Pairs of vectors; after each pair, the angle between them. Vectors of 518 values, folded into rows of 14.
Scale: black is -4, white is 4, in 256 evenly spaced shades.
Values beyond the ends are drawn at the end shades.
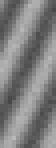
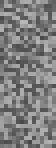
orthogonal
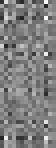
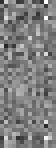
nearly parallel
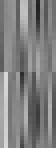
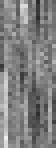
nearly parallel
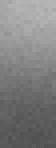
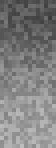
nearly opposite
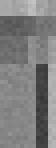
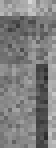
nearly parallel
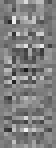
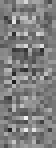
nearly parallel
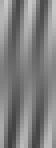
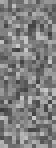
orthogonal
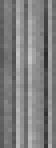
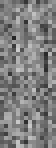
partly aligned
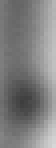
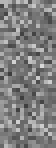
orthogonal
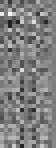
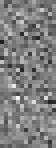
orthogonal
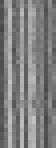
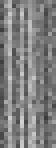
nearly parallel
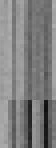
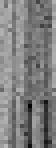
nearly parallel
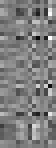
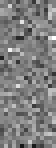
partly aligned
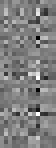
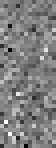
orthogonal
